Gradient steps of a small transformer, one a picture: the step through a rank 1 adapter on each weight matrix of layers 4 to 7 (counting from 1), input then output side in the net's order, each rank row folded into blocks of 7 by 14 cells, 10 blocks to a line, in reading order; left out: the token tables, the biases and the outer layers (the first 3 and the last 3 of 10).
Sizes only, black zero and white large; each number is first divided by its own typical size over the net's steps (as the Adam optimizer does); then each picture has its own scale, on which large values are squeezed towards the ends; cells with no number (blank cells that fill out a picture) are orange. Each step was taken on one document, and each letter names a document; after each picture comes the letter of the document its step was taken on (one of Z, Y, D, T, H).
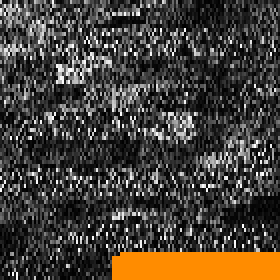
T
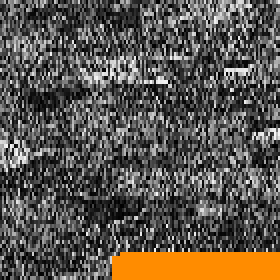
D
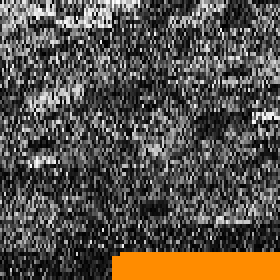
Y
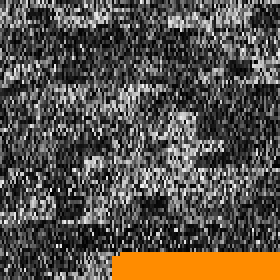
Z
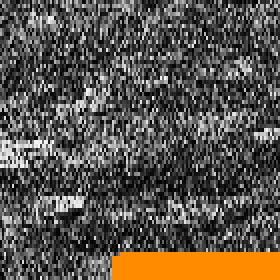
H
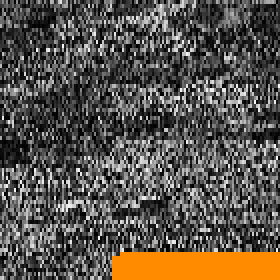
Z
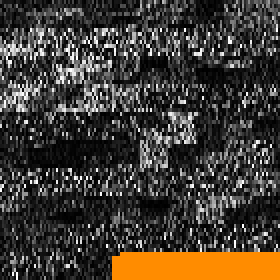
T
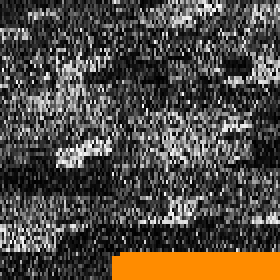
Y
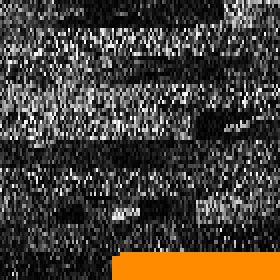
T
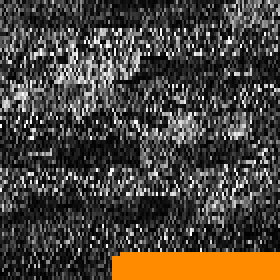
T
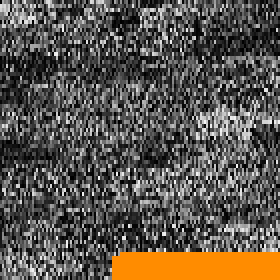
Y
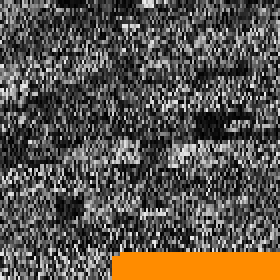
Z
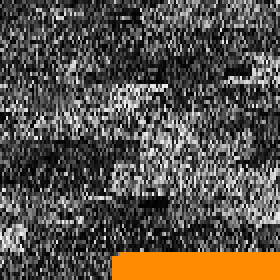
Y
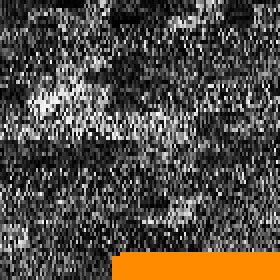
Y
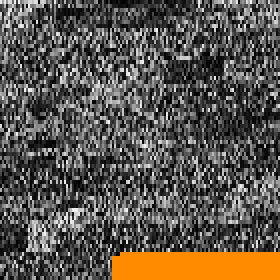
D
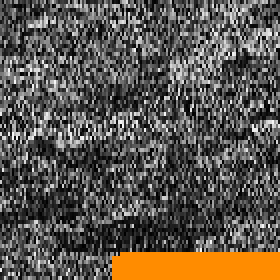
H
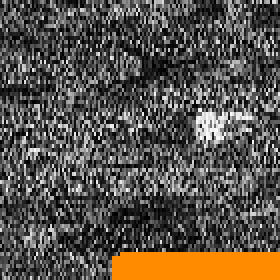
Z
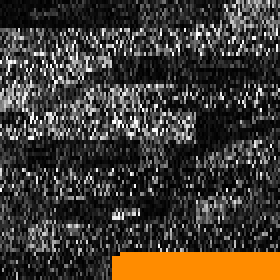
T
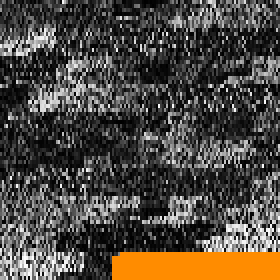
Y
